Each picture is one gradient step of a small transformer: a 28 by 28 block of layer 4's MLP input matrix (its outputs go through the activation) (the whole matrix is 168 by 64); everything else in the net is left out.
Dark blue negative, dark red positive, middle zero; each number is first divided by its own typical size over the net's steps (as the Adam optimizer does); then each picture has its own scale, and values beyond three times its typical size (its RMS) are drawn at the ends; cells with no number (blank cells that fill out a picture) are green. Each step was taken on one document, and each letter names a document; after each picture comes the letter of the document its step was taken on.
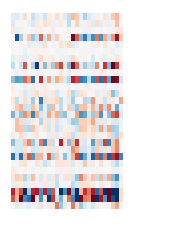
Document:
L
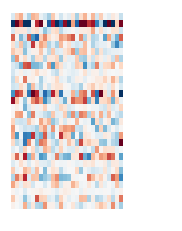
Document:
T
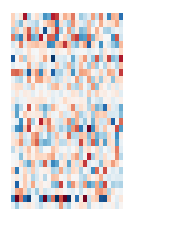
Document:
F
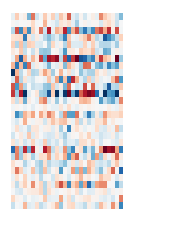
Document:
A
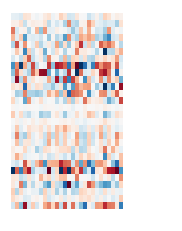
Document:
A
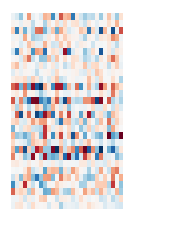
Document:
T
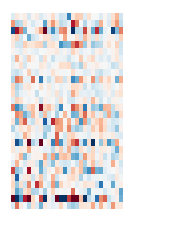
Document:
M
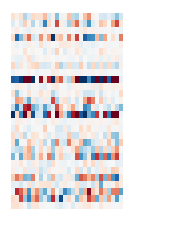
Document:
L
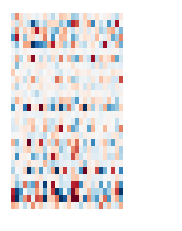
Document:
M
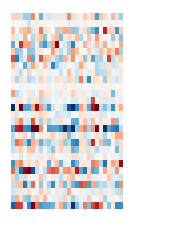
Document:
F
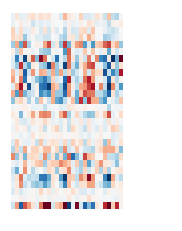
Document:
A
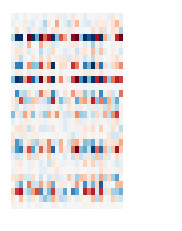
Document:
L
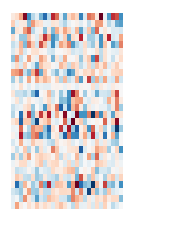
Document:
F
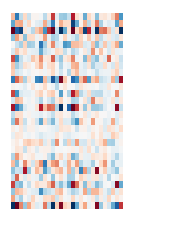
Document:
M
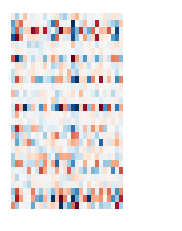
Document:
M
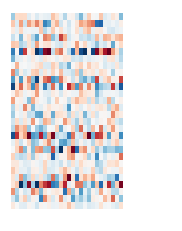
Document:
T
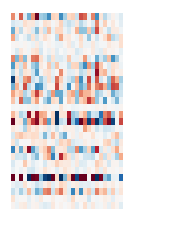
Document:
T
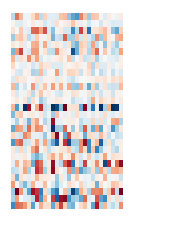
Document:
F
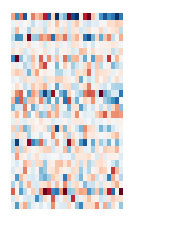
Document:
L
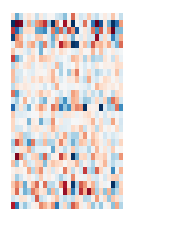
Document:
M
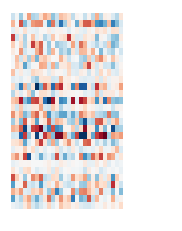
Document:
T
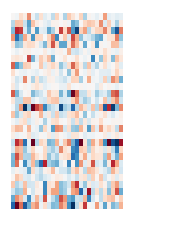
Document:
M
